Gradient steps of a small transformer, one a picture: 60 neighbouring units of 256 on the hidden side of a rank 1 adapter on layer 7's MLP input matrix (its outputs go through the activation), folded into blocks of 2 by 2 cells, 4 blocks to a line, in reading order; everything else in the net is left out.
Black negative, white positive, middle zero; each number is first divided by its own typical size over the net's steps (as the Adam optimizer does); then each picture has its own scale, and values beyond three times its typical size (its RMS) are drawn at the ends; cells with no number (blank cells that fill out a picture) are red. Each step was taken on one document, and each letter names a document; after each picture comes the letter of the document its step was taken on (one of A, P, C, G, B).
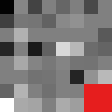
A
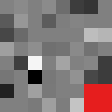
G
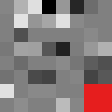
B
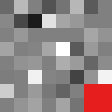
G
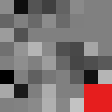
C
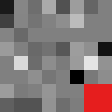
A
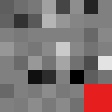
G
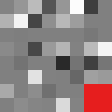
B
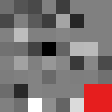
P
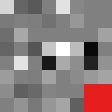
C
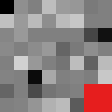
G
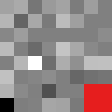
A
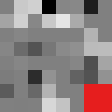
B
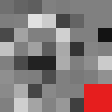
C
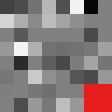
B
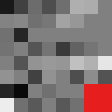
A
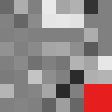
G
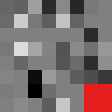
B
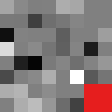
P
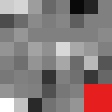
A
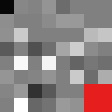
C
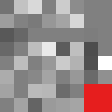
C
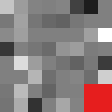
A
